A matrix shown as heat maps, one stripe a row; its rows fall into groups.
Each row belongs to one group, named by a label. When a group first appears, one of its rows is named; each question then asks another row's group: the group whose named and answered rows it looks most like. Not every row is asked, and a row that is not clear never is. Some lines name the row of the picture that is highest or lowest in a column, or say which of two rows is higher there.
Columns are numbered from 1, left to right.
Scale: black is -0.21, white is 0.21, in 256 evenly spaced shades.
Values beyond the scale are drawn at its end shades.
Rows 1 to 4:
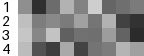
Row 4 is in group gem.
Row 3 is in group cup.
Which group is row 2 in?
cup
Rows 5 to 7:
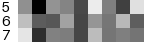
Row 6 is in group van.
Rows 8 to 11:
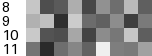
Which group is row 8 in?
van
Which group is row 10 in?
van
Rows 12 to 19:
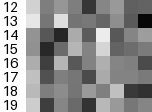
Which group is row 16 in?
cup
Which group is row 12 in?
cup
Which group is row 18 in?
cup
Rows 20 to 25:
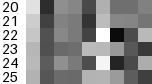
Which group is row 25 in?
cup
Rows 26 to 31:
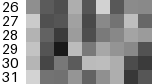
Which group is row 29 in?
van
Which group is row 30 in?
cup
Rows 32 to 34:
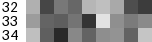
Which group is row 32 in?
cup
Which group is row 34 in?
gem
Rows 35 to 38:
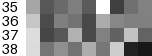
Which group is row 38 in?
cup
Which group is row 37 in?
van
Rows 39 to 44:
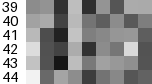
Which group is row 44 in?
cup
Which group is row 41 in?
van
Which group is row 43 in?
van
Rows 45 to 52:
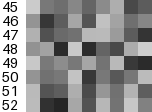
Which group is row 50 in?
gem
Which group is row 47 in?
cup
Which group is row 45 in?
cup
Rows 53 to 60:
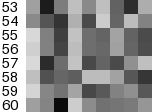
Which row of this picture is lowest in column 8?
53
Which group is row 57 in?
gem
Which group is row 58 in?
cup
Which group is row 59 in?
van
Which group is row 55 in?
van
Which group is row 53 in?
gem
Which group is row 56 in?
van
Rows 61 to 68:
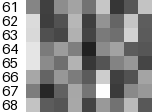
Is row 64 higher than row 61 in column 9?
No
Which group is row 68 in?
van
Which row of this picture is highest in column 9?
61
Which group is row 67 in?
gem
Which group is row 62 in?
van
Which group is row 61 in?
gem
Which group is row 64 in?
cup
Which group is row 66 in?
gem
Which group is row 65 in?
van
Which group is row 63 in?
van
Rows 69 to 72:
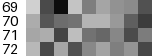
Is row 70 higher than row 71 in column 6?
Yes
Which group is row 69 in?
van
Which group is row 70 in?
cup
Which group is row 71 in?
van
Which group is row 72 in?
cup
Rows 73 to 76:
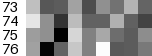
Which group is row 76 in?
gem
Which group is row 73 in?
van
